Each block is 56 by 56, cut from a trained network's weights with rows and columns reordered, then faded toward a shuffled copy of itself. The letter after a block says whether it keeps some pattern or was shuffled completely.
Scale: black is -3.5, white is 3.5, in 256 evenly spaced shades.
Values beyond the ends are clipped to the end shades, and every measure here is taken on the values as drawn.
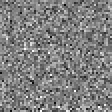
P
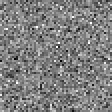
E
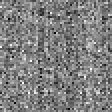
P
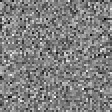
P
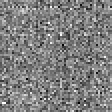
P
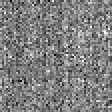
P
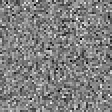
E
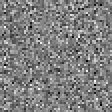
P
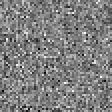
P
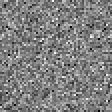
E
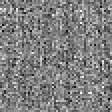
P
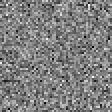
P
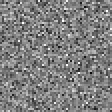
E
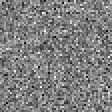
E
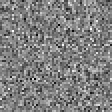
P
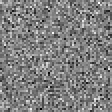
E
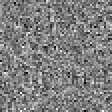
P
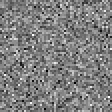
E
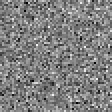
E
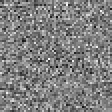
P
